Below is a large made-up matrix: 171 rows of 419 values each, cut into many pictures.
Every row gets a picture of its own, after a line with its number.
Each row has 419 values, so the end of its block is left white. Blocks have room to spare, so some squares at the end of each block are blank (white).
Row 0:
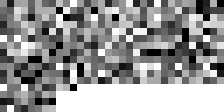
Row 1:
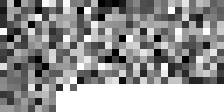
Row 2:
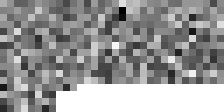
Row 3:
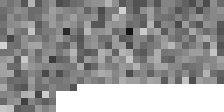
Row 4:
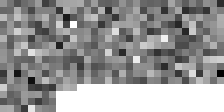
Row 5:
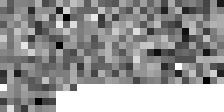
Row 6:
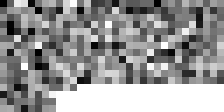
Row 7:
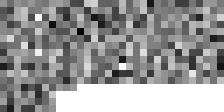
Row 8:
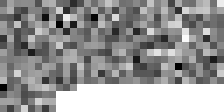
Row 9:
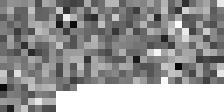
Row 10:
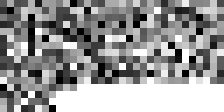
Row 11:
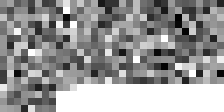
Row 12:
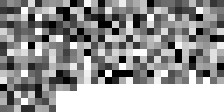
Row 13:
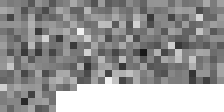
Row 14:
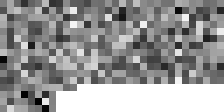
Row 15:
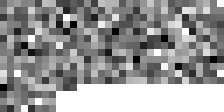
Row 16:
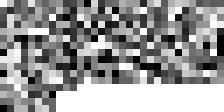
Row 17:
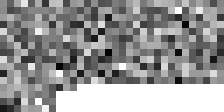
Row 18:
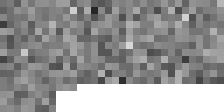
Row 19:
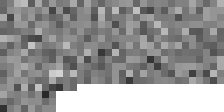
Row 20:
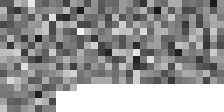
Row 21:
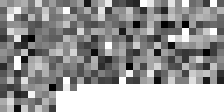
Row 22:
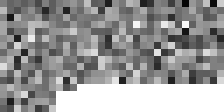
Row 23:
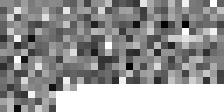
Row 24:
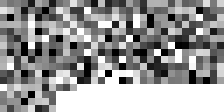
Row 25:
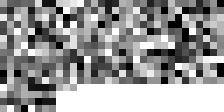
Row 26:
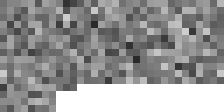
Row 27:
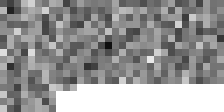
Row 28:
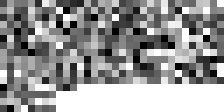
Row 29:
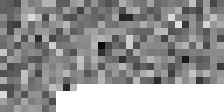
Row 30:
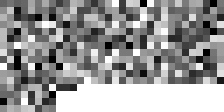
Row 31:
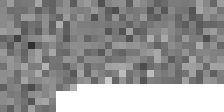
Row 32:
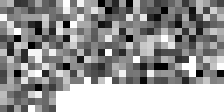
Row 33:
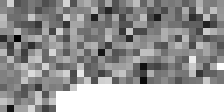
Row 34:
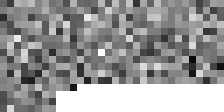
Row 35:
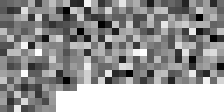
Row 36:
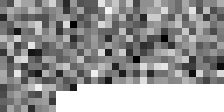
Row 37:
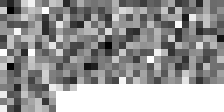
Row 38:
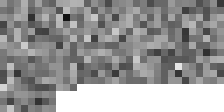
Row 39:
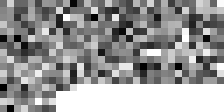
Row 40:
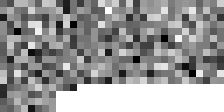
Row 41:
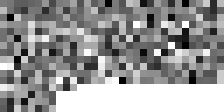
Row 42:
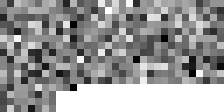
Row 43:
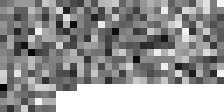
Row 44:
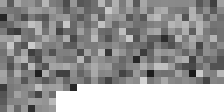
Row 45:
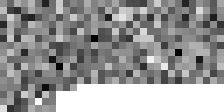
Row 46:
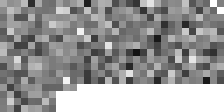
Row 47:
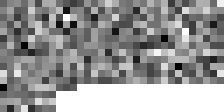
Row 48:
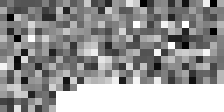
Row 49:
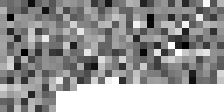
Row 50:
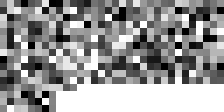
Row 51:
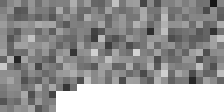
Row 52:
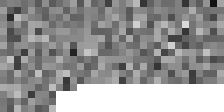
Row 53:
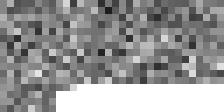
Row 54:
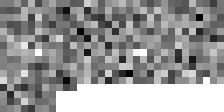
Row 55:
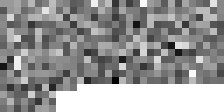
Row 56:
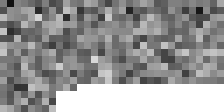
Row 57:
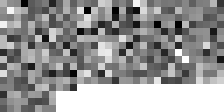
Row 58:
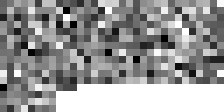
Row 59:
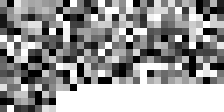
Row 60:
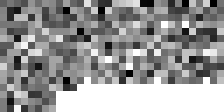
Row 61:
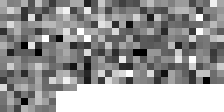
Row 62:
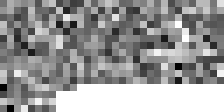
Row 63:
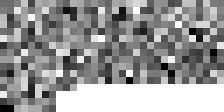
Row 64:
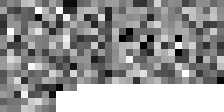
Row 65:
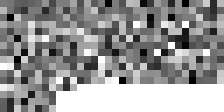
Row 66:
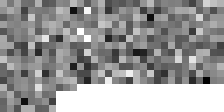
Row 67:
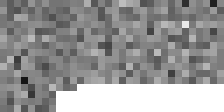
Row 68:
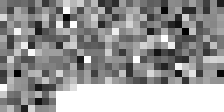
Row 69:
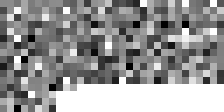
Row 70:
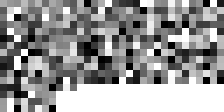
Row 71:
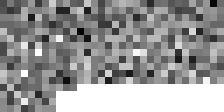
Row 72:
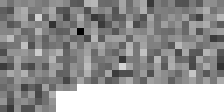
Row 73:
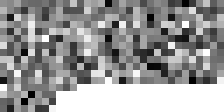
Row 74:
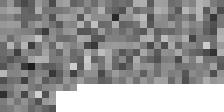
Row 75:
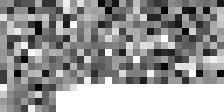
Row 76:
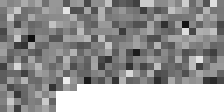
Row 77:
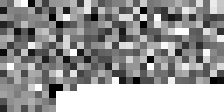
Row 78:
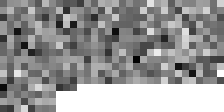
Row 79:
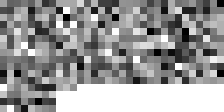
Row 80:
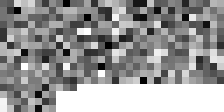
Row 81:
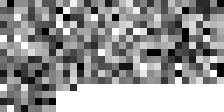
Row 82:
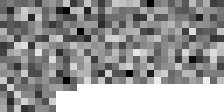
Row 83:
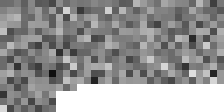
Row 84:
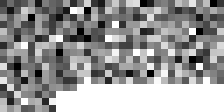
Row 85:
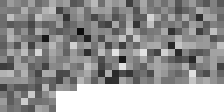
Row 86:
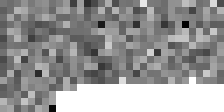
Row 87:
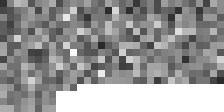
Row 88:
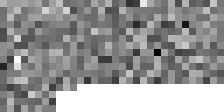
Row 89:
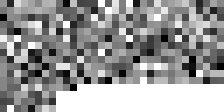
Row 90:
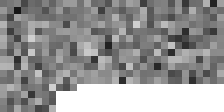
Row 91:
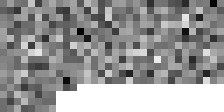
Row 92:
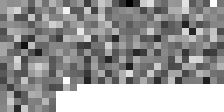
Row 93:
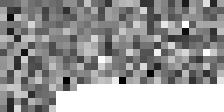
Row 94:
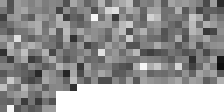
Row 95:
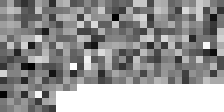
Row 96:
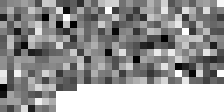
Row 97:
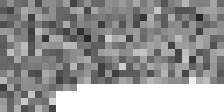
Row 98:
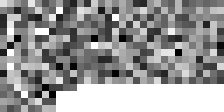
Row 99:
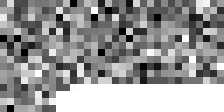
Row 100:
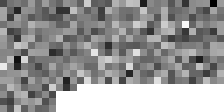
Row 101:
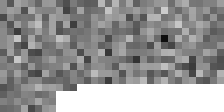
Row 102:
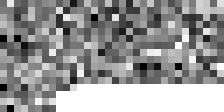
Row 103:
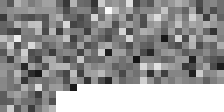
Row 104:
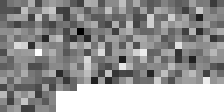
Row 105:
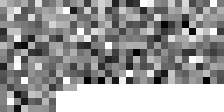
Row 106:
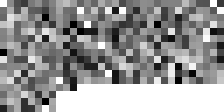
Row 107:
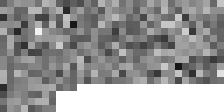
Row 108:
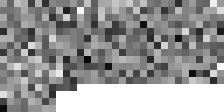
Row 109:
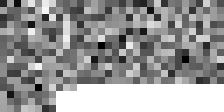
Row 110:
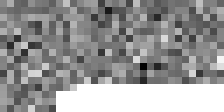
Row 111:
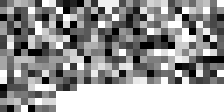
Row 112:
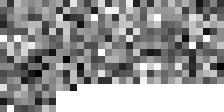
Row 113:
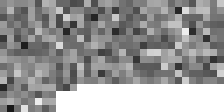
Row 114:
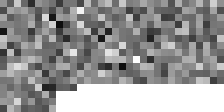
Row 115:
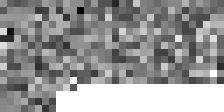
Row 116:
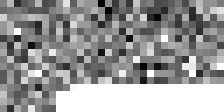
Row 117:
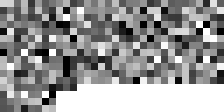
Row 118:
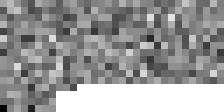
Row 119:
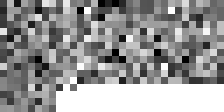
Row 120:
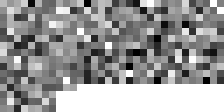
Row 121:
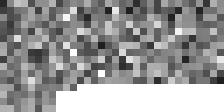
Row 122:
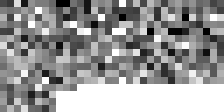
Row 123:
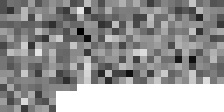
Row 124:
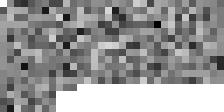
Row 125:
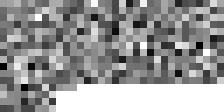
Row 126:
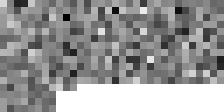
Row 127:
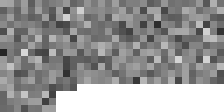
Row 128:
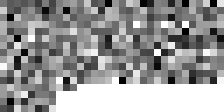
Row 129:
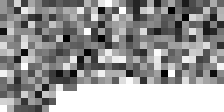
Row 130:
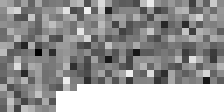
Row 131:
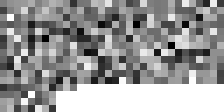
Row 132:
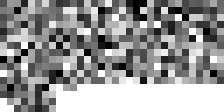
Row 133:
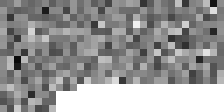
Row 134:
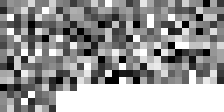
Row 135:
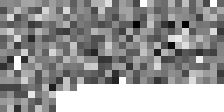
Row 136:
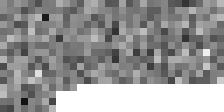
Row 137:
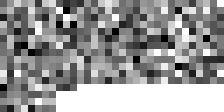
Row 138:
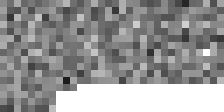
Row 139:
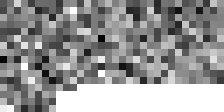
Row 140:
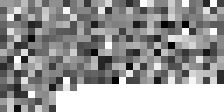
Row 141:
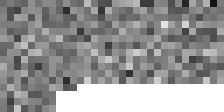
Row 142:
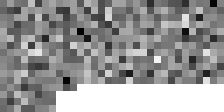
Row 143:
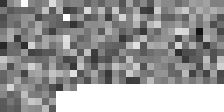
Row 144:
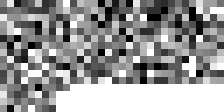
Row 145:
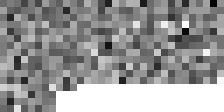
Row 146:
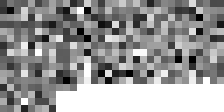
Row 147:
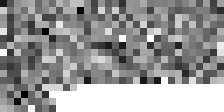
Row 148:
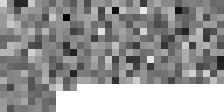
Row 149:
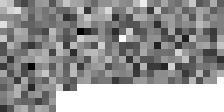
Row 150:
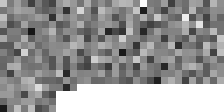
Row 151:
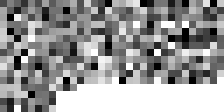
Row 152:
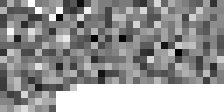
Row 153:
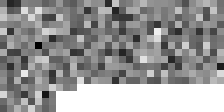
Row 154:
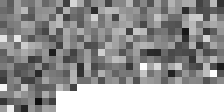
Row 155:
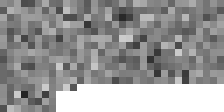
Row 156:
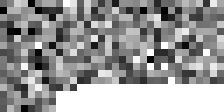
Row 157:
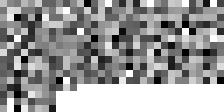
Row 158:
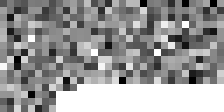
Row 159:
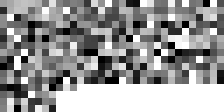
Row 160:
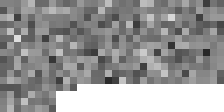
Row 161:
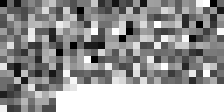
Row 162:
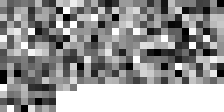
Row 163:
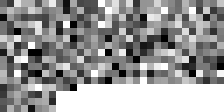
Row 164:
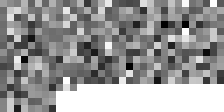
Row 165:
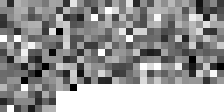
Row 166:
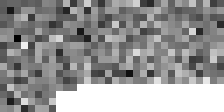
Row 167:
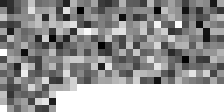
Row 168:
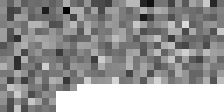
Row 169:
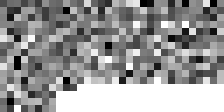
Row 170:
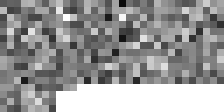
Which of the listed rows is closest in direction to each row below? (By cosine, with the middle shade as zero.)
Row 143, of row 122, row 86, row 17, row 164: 17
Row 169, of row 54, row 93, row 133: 93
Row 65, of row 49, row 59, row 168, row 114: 49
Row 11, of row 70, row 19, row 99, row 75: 75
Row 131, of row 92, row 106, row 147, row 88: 88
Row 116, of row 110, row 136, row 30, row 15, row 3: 110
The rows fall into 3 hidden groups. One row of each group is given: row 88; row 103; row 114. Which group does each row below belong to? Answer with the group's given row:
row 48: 88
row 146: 88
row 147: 114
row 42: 103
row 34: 103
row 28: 103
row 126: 114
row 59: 103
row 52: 88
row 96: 103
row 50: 114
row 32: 103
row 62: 103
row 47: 103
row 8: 103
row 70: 88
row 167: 114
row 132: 114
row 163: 103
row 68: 103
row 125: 88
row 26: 103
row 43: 103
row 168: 88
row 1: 114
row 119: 114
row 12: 88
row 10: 88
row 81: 103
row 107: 103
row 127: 114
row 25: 103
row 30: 88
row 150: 114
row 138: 88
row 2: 114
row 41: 88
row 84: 88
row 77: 114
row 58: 103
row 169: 88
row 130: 88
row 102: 103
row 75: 103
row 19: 114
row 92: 88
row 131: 88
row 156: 114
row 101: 103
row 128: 88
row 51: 88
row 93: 88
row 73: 88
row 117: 114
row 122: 114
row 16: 114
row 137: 103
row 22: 88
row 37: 114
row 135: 88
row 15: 103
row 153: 114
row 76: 88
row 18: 114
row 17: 114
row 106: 114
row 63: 114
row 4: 103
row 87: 114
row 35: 88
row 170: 114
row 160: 88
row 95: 114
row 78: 103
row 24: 88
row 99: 103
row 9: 103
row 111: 103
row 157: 88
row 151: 88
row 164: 88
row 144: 103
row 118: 114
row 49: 88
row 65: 88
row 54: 88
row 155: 114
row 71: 88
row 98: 114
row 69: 88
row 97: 88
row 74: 114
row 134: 88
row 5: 103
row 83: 114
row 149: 114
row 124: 114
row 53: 103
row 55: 88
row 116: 103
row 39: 103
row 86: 88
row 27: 114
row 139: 114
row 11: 103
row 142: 88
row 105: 88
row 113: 103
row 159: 88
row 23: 88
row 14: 114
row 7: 88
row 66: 88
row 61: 88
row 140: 88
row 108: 114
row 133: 88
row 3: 114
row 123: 88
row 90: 88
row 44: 103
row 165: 103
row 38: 103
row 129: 114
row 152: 114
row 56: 114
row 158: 88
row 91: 88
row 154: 103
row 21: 88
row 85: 88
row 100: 88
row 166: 88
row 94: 103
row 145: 88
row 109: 114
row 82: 88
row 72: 88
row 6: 114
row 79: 103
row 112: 103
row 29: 114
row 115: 114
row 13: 88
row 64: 114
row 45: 114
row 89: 103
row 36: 103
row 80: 114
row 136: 88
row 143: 114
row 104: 88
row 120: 88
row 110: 103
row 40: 103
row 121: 114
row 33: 103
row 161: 114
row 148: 114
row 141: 88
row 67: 88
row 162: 103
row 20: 114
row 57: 114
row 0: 103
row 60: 88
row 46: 88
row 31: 103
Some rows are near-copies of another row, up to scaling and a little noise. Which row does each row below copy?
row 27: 37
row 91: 142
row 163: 36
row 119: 1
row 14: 50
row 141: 60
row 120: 46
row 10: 97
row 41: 65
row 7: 72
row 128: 22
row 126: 148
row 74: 95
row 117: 127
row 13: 24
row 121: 87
